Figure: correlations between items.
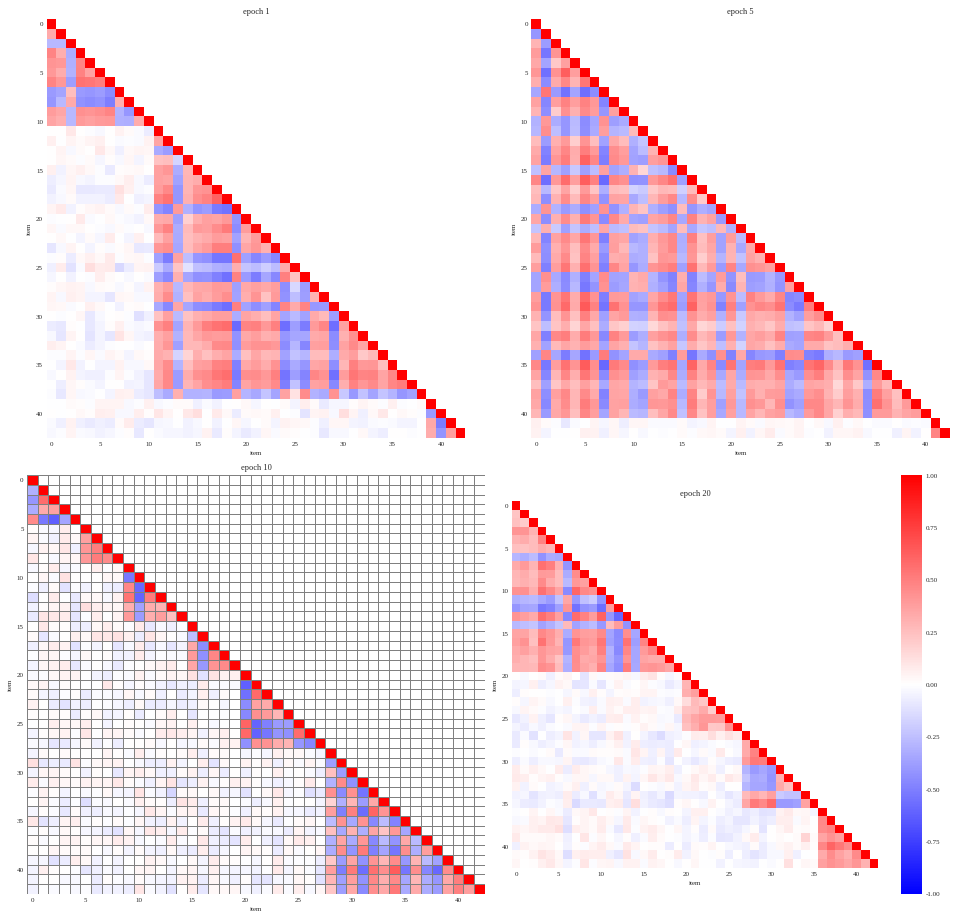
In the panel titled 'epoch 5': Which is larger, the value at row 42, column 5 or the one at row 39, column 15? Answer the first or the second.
the first
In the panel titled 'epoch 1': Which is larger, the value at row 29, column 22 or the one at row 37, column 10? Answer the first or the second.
the second
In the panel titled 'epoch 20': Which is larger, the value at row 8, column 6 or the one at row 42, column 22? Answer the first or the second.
the second
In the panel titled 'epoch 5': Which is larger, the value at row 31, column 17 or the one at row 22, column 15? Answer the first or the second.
the first
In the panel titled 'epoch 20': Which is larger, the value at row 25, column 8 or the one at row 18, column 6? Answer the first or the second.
the first
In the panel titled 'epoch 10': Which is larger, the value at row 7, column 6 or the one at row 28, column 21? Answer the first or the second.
the first
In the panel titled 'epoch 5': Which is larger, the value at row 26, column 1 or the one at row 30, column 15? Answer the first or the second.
the first
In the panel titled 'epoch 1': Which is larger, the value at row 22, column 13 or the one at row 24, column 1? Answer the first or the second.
the second
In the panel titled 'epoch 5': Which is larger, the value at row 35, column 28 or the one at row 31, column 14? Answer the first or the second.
the first
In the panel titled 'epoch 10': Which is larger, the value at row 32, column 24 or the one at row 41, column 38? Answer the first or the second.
the first
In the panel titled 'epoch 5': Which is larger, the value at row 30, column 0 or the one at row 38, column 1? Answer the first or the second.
the first
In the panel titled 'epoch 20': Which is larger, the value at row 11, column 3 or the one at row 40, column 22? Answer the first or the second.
the second
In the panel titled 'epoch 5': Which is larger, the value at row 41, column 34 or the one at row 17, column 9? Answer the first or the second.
the second
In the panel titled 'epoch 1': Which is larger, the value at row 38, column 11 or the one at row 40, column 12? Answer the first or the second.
the second
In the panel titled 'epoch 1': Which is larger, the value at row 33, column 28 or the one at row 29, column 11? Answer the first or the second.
the first
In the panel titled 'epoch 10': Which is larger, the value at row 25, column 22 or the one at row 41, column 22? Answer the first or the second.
the second
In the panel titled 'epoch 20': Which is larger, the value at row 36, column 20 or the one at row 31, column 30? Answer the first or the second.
the first
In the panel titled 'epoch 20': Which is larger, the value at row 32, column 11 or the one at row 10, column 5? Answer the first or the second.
the second
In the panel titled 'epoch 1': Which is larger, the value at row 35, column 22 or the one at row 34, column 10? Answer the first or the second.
the first
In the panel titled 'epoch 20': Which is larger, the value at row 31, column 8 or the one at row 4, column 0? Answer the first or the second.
the second
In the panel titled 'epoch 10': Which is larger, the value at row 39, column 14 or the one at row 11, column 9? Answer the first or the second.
the second
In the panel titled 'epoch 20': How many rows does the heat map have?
43
